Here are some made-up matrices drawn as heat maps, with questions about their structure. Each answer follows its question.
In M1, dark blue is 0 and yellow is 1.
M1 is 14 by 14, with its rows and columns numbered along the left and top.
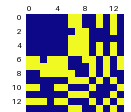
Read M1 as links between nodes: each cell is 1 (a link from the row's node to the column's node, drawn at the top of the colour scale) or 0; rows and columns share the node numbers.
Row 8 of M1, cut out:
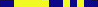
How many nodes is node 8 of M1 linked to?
7
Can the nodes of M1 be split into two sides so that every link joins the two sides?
no
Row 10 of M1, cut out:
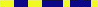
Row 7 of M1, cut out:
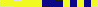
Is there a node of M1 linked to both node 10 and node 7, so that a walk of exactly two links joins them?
yes
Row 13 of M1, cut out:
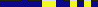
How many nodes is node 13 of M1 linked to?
4
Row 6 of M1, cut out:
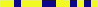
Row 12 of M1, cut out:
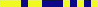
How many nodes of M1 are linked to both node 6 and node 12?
7
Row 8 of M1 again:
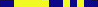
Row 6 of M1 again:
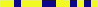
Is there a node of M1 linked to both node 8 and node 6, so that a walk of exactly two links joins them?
yes
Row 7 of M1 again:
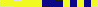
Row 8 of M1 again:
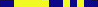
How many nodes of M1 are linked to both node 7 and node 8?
6
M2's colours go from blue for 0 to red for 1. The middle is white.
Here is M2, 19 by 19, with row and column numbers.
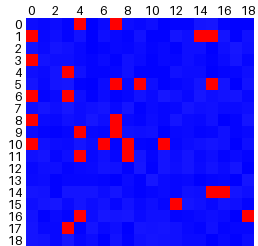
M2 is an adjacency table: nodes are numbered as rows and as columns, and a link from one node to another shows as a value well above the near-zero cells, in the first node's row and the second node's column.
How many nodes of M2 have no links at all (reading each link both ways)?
2
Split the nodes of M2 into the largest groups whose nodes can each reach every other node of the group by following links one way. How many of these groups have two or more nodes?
1
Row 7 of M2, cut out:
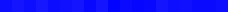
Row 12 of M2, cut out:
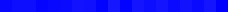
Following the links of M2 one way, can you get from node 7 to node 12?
no
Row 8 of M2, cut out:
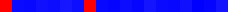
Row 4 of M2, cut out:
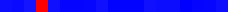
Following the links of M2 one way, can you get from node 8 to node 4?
yes
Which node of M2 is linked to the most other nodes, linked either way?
node 0
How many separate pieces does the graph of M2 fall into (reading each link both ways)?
3
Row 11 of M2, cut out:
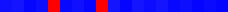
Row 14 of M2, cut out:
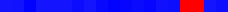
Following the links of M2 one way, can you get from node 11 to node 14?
no
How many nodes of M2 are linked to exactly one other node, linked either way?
3
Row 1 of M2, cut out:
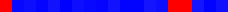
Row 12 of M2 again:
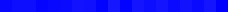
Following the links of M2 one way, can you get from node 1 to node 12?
yes
